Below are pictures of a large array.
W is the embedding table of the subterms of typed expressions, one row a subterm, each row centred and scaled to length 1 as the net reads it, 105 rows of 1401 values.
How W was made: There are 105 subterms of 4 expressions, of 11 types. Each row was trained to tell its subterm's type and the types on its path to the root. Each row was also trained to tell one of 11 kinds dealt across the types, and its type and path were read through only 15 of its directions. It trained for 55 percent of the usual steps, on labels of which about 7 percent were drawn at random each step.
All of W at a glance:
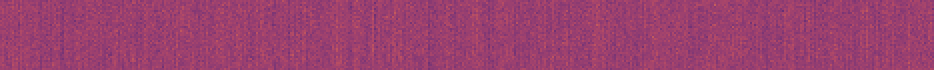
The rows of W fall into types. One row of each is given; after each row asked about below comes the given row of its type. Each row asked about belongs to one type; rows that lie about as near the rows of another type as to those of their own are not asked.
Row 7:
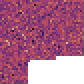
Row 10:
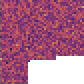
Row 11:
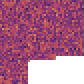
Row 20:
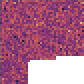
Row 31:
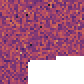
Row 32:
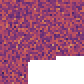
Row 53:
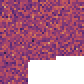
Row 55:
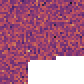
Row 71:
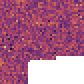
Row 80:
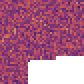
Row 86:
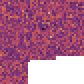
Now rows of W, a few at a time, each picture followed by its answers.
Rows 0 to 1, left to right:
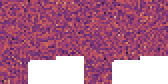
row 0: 11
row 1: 20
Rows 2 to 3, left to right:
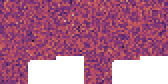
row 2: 55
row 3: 10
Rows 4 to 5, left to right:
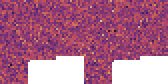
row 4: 55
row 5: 80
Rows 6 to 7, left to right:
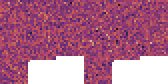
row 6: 55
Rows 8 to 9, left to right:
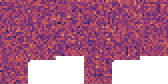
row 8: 32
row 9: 86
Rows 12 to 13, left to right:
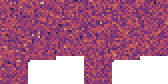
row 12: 20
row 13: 7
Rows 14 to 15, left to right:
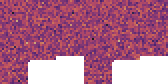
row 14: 10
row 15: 11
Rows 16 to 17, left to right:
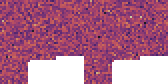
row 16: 80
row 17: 71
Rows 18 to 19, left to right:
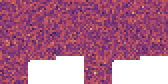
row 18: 7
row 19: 86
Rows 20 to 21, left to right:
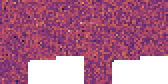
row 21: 20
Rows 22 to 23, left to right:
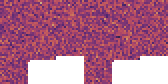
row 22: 53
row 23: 86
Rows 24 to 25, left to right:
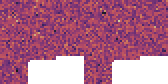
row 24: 20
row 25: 31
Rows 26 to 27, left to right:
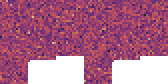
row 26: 53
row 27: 71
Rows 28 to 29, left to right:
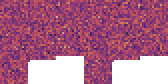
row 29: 20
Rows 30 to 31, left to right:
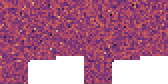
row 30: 10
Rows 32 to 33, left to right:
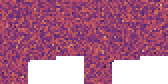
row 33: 55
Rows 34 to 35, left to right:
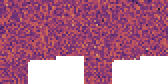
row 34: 53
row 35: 86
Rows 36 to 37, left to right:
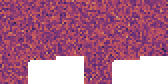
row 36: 32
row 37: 10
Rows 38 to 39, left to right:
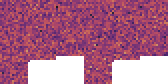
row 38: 10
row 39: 32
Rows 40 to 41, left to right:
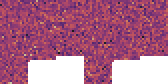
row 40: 55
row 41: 31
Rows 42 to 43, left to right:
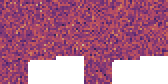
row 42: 55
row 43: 20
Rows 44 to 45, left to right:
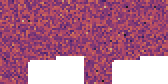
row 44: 53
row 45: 20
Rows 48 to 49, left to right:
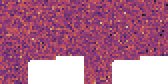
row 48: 11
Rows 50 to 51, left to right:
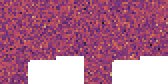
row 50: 10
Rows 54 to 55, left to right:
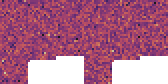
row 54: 31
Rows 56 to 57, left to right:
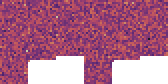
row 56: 71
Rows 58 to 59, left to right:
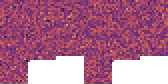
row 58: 80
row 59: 7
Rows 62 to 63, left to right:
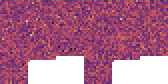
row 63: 20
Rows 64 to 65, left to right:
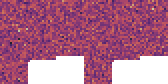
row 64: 7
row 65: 71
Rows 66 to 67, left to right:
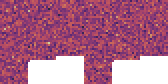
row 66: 80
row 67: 86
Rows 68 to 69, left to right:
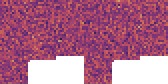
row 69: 86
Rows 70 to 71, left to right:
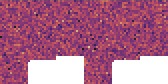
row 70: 10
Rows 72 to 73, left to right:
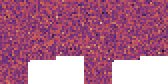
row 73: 86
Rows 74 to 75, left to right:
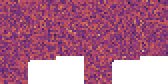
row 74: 32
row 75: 80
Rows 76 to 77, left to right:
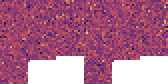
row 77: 20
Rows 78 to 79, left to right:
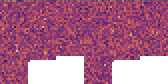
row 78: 32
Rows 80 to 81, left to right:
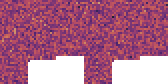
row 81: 80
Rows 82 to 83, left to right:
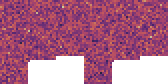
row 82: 80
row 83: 10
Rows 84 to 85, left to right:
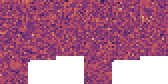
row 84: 86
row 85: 80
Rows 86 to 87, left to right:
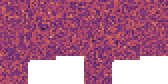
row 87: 10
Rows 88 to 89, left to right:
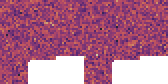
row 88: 80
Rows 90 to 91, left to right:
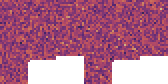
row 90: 32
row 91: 80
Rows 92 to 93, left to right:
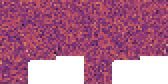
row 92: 20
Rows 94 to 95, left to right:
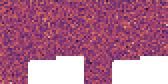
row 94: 86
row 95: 31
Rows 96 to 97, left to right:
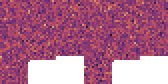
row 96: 10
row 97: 7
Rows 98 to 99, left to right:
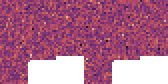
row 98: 31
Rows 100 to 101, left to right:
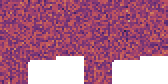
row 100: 11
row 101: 53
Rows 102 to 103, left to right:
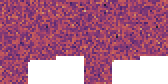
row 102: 86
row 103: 55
